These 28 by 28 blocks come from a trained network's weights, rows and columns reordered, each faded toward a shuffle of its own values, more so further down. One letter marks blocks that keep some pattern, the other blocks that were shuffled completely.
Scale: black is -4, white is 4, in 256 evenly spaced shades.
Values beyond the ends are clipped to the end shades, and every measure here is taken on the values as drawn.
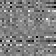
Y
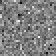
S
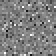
S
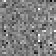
Y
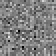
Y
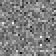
S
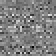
Y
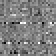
Y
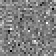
S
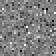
S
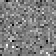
S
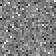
S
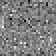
S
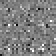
Y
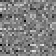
Y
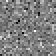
S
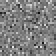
S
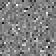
S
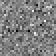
S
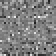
Y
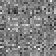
Y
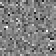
S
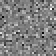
S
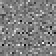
Y
